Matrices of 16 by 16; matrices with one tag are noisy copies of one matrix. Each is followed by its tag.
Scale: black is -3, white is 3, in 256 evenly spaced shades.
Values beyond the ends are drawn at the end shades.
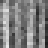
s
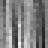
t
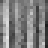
s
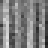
s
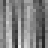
t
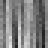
t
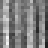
s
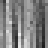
t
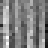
s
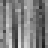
t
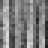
s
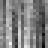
t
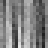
t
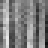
s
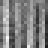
s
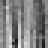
t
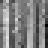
s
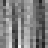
t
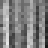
s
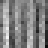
s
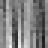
t
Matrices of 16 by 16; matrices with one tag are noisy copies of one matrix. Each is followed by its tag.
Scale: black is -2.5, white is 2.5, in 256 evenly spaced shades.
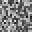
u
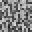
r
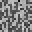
r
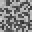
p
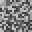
p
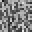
r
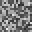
u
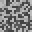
p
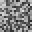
p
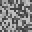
u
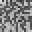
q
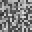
r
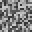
r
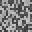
u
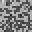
p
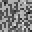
r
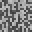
r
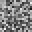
p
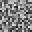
r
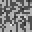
q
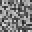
u
